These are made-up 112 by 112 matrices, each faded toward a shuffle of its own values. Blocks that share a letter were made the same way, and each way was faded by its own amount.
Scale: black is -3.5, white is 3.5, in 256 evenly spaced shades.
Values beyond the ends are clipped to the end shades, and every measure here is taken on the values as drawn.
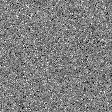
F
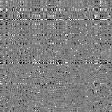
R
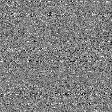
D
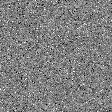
F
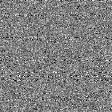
D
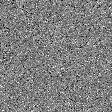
F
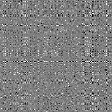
R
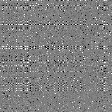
R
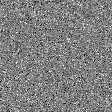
F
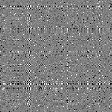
R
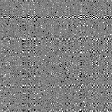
R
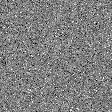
F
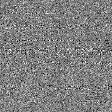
D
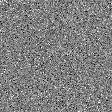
F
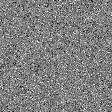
F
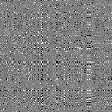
R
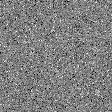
F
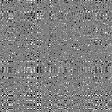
R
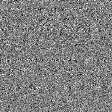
D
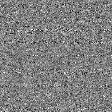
D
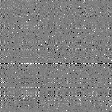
R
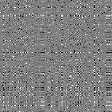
R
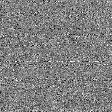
D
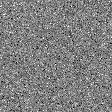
F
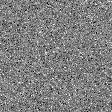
F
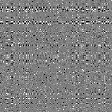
R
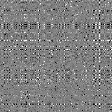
R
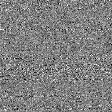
D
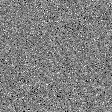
F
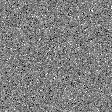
F
